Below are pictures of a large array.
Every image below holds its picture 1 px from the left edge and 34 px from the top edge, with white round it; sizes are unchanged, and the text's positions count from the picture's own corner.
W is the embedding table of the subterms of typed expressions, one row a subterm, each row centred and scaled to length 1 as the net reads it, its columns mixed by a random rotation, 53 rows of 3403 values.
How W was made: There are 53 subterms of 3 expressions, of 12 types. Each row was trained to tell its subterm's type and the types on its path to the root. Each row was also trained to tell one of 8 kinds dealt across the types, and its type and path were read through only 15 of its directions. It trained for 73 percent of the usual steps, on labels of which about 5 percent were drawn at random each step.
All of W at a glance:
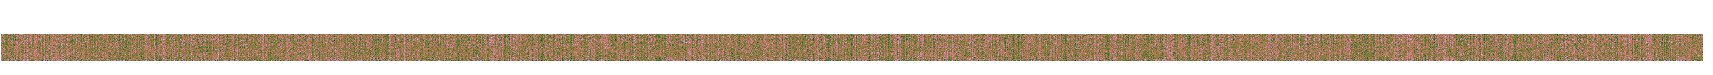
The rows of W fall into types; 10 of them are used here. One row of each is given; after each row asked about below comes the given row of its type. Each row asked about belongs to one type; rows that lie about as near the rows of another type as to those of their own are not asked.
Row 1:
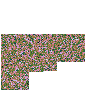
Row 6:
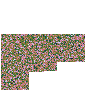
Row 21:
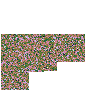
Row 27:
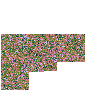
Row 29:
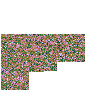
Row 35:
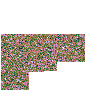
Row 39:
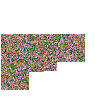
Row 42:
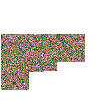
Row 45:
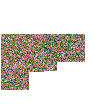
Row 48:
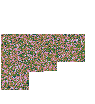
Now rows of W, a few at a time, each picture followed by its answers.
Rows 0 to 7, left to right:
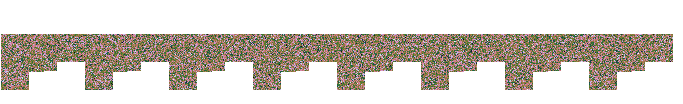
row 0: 29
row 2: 21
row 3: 48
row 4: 29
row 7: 48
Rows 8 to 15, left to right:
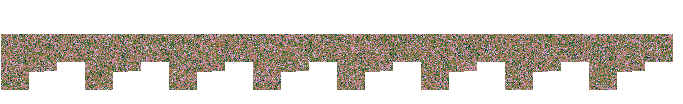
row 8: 1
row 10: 1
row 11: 1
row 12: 1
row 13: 48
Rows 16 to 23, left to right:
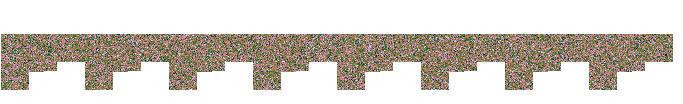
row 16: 35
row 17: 35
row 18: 42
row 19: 21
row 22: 6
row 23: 45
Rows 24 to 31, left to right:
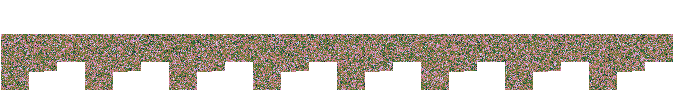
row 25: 35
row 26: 35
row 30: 39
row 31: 48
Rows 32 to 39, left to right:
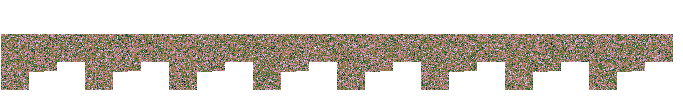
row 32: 45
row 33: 42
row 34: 45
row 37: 29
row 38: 29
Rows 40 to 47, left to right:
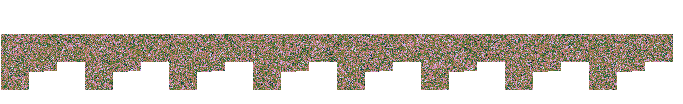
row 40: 29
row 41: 1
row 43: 39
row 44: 48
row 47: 21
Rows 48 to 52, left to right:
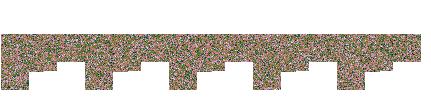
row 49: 35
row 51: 42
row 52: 45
